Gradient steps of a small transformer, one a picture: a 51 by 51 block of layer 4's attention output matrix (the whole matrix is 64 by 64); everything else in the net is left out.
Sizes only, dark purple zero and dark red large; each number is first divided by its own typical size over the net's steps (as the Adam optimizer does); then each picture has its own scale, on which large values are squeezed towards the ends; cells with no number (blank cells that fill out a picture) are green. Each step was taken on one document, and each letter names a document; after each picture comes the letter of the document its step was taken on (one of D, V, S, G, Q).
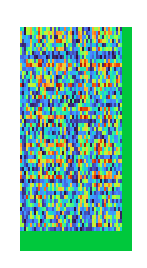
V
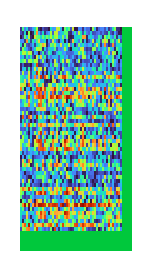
V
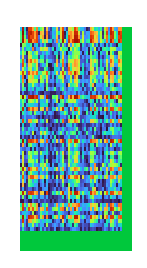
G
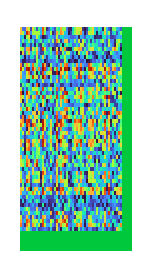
V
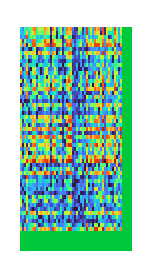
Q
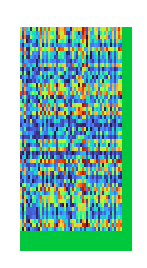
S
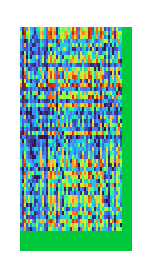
S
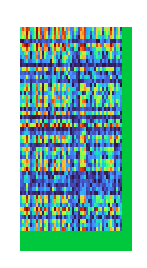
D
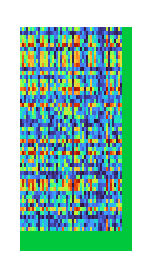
G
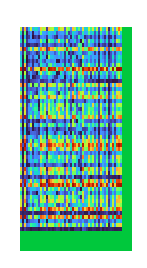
S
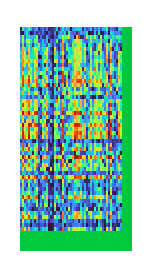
G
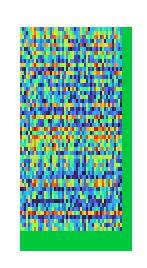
Q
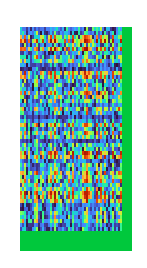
S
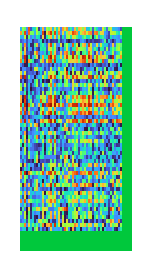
S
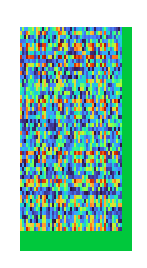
V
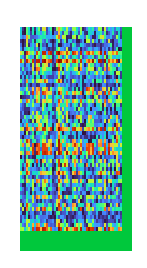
V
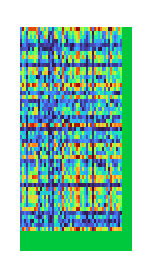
G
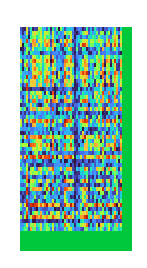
Q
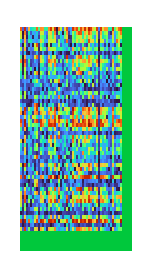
S
